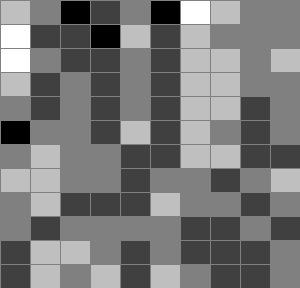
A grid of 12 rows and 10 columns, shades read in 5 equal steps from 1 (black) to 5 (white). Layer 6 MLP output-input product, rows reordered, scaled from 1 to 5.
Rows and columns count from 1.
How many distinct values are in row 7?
3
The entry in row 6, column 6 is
2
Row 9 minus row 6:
2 1 -1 0 -2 2 -1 0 0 0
